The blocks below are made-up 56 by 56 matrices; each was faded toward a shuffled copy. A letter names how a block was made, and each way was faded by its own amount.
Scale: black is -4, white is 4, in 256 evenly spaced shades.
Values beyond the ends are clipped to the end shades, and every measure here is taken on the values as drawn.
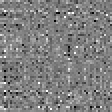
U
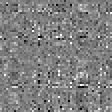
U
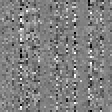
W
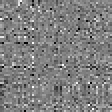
U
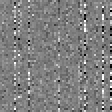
W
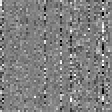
W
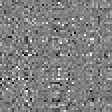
U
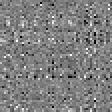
U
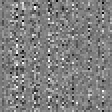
W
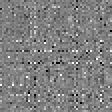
U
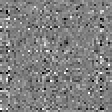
U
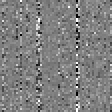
W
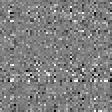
U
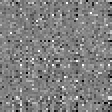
U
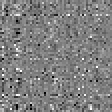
U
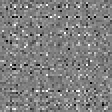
U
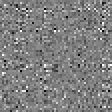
U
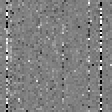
W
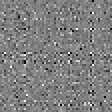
U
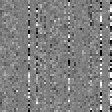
W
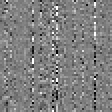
W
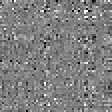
U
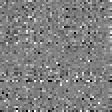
U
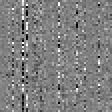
W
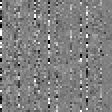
W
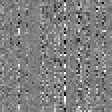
W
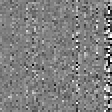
W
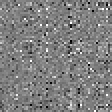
U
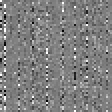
W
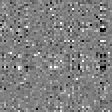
U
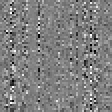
W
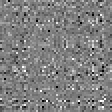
U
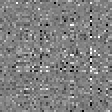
U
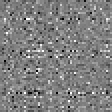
U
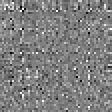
U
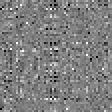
U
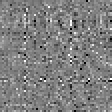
U
